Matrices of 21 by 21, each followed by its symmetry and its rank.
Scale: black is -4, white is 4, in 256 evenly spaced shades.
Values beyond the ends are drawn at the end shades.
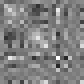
symmetric, rank three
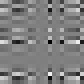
neither, rank one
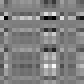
neither, rank one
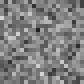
neither, full rank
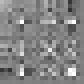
symmetric, rank three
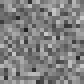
neither, full rank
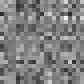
neither, rank three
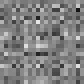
neither, rank three
